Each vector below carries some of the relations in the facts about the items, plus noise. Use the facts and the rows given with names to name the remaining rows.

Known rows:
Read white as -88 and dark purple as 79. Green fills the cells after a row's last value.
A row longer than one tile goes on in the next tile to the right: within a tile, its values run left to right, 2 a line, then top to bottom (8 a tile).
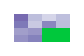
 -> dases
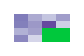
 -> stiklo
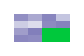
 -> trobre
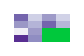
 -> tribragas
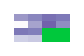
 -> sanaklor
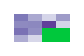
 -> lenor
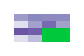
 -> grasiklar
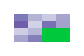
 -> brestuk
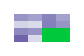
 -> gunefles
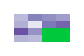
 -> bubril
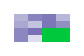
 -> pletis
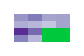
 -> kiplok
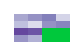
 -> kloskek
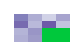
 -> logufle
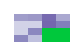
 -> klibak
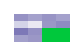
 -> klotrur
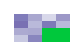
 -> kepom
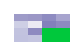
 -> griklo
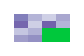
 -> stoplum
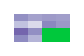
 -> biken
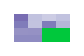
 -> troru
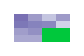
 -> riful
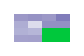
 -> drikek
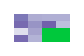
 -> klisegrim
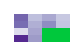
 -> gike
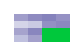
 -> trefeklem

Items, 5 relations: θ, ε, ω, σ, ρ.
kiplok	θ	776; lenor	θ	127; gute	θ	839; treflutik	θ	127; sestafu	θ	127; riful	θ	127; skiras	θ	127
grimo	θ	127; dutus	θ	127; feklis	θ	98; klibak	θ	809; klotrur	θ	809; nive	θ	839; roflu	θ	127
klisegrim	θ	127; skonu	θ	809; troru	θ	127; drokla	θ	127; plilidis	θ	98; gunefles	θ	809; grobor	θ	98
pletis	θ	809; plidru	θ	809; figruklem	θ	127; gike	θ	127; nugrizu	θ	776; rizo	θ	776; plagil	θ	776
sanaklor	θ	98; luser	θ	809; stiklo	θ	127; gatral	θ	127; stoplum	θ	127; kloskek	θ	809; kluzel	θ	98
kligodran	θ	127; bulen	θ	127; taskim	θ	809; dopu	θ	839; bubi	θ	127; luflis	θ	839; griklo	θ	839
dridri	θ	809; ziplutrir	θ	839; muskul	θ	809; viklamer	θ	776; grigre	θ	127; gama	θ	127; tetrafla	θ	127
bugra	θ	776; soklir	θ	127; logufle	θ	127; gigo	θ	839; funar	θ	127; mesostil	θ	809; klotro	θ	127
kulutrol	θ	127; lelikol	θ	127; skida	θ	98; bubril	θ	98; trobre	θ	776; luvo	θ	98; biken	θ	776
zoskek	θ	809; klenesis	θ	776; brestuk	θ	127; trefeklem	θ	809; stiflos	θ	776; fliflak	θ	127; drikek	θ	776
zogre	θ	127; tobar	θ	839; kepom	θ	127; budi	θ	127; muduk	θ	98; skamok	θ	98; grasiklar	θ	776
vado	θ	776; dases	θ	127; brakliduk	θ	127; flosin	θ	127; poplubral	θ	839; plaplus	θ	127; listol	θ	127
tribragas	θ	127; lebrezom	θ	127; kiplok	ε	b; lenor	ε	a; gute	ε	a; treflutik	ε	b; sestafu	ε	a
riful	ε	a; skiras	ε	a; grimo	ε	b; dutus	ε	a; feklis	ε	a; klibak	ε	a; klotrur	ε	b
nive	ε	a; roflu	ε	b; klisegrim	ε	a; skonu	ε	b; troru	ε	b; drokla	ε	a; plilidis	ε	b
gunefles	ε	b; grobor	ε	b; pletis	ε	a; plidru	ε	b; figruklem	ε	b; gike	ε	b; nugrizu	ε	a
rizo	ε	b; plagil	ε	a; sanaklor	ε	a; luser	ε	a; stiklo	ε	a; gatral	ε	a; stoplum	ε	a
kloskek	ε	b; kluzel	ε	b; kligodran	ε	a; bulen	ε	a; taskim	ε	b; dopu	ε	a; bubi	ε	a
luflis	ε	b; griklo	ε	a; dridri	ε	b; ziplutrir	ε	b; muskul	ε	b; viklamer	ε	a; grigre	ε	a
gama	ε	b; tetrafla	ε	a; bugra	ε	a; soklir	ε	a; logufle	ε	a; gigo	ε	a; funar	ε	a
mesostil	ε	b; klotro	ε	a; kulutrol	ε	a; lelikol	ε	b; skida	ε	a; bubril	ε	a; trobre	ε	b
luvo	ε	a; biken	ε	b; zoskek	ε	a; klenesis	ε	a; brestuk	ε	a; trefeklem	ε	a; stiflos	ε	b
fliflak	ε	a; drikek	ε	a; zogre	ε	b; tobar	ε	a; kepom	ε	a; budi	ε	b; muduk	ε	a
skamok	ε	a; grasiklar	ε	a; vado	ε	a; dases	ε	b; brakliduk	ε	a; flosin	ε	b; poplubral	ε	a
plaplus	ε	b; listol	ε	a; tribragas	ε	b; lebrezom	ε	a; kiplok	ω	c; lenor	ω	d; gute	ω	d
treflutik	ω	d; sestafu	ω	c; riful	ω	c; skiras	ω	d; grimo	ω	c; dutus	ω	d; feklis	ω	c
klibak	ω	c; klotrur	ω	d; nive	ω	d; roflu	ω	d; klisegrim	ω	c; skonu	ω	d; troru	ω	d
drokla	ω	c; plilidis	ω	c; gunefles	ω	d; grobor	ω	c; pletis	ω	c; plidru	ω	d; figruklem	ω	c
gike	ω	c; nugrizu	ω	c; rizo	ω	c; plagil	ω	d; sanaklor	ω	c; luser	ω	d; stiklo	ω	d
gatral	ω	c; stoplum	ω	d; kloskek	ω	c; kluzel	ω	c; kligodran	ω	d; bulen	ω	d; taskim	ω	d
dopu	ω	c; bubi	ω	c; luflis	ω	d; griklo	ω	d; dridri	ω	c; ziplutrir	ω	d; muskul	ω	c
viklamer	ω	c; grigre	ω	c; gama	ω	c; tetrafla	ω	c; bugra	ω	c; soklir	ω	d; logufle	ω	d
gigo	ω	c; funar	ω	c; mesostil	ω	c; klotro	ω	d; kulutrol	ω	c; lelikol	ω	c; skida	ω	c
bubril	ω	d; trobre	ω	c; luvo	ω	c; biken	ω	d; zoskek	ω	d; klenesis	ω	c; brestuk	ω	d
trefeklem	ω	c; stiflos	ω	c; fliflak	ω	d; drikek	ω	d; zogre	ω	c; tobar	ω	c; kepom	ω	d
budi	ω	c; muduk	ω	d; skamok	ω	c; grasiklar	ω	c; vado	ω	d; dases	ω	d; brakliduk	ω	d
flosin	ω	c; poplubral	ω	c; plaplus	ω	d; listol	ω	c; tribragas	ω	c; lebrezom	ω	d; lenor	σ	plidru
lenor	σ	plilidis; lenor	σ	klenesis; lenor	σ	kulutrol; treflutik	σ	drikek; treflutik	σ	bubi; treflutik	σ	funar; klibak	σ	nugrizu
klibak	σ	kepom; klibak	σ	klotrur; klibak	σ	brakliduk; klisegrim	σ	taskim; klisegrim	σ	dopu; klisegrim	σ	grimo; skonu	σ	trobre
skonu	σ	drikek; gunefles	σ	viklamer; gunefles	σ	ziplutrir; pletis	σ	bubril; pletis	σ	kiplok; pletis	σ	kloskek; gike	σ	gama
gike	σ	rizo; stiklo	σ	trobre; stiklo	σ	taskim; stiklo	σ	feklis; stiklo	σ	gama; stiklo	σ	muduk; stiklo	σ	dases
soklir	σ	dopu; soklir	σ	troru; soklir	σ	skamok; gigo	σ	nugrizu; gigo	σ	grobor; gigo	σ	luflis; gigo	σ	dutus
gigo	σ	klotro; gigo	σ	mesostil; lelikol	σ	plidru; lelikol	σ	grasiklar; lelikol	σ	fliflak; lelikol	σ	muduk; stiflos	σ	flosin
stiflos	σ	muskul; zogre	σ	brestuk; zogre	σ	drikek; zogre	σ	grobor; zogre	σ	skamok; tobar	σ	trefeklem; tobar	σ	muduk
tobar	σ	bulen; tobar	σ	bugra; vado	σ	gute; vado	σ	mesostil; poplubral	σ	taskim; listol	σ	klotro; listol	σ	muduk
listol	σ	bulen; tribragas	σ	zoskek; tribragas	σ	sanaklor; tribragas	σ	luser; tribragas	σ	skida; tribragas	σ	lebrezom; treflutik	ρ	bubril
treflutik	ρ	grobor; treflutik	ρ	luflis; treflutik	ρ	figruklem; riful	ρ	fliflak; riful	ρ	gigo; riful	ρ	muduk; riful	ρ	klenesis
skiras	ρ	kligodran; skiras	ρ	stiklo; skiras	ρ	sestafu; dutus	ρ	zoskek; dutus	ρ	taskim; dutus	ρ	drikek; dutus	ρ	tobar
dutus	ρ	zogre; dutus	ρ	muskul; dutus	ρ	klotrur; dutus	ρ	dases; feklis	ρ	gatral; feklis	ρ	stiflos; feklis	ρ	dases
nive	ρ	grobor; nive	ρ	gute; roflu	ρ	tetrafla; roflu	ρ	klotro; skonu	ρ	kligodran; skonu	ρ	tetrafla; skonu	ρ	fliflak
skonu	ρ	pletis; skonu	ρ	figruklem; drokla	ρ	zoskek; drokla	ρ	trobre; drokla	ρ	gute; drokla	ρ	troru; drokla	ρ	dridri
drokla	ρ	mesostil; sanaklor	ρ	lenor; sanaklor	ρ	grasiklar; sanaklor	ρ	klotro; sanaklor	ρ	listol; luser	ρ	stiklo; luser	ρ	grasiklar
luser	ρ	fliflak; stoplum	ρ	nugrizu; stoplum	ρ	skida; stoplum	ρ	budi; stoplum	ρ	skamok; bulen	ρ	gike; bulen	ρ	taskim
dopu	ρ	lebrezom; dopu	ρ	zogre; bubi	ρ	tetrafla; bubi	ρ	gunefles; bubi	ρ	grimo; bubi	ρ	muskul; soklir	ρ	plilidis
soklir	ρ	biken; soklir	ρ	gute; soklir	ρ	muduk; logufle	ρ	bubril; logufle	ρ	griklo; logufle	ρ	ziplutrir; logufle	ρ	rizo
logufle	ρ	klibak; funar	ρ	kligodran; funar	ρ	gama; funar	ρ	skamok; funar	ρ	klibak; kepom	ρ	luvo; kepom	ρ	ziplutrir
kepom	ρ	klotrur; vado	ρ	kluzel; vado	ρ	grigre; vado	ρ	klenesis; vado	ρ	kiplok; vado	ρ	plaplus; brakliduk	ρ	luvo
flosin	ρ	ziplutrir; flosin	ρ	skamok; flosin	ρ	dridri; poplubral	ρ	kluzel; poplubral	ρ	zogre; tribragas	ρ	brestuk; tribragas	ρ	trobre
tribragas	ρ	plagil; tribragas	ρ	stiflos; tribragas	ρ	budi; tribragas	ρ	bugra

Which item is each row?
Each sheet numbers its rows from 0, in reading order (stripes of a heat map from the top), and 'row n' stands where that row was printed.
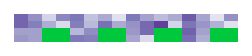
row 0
grigre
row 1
budi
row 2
listol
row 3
plaplus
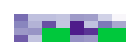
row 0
treflutik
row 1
flosin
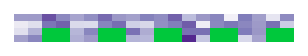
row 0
skida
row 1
skamok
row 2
muduk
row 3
stiflos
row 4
fliflak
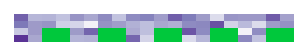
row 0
zogre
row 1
ziplutrir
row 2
vado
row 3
klotro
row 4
tobar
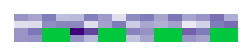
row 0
mesostil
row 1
muskul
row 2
klenesis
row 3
grobor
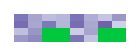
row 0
drokla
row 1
soklir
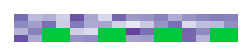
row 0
lelikol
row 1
lebrezom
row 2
plilidis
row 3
kluzel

